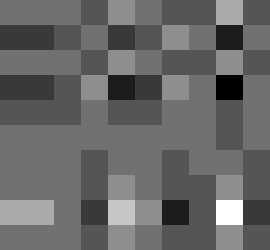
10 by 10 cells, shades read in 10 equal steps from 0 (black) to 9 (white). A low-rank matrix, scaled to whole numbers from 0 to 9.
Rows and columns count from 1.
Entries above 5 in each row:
1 0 0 0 0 0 0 0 4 0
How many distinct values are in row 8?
3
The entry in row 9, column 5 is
7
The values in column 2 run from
2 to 6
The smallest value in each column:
2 2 3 2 1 2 1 3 0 2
